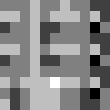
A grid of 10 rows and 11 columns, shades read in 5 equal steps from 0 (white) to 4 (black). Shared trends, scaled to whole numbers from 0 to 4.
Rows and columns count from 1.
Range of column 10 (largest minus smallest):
3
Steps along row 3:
down same down up same down same same up down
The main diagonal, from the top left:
2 1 2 1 2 3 2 1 3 3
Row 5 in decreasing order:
3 2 2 2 1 1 1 1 1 1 1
